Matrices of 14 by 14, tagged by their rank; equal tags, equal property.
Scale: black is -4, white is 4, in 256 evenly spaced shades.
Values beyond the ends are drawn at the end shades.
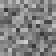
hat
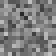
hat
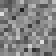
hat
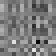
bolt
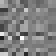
bolt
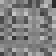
bolt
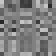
bolt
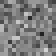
hat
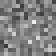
hat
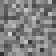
hat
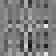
bolt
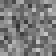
hat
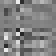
bolt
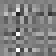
bolt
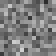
hat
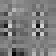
bolt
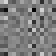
bolt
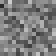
hat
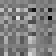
bolt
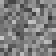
hat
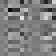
bolt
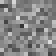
hat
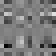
bolt
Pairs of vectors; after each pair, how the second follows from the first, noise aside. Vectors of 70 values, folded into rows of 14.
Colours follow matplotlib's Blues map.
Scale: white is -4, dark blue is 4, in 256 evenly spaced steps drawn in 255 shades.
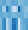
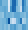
reversed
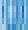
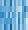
wrapped around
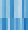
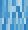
sign-scrambled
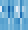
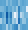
wrapped around
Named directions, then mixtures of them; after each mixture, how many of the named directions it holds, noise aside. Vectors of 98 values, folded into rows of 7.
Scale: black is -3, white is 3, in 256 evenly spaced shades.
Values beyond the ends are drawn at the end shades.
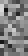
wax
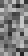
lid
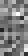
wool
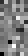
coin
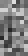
two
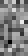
three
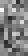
three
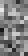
two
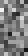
two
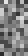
three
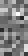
one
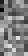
three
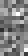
one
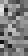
one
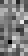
three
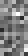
one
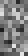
three
